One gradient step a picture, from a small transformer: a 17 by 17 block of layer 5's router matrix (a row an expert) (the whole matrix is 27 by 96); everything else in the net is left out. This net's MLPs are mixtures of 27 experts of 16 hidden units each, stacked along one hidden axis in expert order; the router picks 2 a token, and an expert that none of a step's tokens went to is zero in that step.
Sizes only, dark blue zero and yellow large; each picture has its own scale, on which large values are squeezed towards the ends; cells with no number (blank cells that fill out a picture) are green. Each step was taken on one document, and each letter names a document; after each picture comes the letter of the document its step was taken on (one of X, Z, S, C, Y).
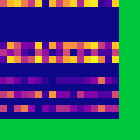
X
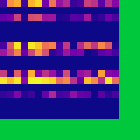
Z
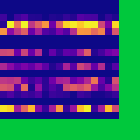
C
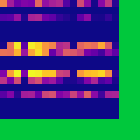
Z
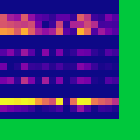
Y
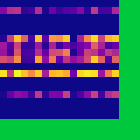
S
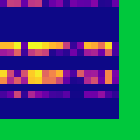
Z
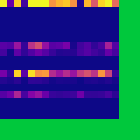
Z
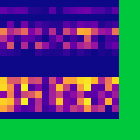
C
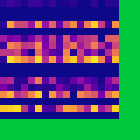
X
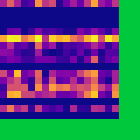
S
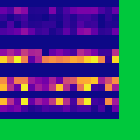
C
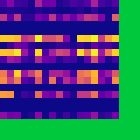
S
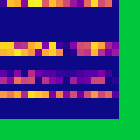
Z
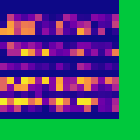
Y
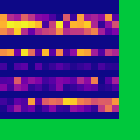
Y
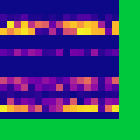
C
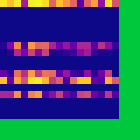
Z
